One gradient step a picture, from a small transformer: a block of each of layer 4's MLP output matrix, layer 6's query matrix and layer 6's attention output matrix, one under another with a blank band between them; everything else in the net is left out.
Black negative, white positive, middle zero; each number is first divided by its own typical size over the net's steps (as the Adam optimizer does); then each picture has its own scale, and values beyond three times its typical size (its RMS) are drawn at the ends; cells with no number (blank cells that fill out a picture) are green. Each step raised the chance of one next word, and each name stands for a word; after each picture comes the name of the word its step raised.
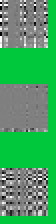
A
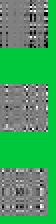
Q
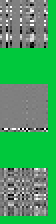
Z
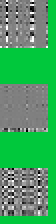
A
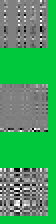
Z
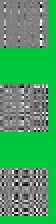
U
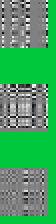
A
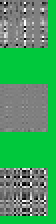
U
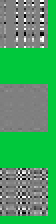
A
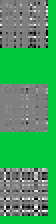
Q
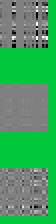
Q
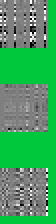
Z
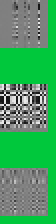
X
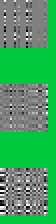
Z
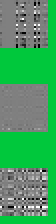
Q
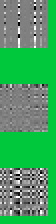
A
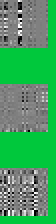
X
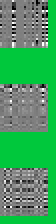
X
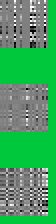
Z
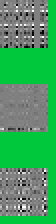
Q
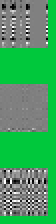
X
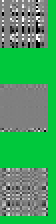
Z
